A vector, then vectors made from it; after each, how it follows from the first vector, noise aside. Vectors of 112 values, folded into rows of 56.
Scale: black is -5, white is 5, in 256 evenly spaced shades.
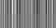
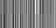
wrapped around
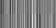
wrapped around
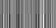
reversed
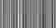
wrapped around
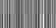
reversed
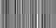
wrapped around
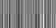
reversed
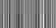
reversed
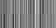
wrapped around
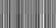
reversed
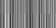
wrapped around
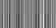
reversed
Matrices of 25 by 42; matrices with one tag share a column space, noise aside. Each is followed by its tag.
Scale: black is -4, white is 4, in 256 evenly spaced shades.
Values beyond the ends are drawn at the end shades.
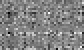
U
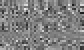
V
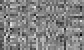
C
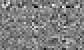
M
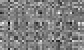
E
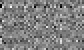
M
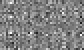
U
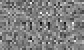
E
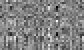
C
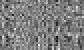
C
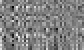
C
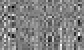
C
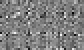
U
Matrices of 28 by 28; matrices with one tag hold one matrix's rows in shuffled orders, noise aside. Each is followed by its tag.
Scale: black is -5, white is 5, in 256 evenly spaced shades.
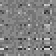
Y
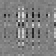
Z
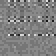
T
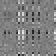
Z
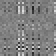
Z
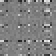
Y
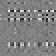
T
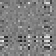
Y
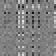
Z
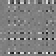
T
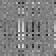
Z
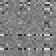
Y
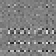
T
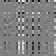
Z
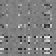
Y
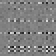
T
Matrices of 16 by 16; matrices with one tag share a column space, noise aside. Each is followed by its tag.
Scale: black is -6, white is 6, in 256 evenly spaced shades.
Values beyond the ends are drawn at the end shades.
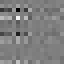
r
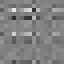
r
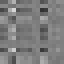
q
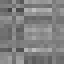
q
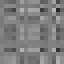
q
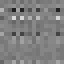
r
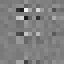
r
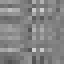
q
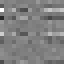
r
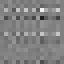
r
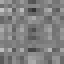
q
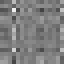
q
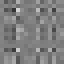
q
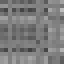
q
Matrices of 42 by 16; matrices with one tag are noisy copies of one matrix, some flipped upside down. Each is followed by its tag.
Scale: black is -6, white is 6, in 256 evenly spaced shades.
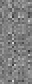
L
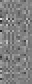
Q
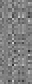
L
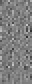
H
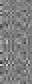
Q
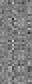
L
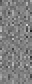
H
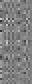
Q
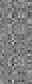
L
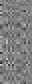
Q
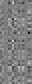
L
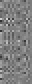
Q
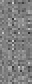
L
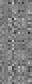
L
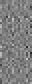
H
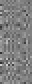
Q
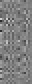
Q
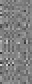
Q
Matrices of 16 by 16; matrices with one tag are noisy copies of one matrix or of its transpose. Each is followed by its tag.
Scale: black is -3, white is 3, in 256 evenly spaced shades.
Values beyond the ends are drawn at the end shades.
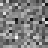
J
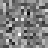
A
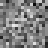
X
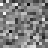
J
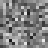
A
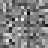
A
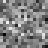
X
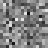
A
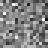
J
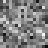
X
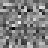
A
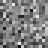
J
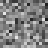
J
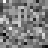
X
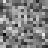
X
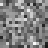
X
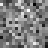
X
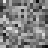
X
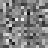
A
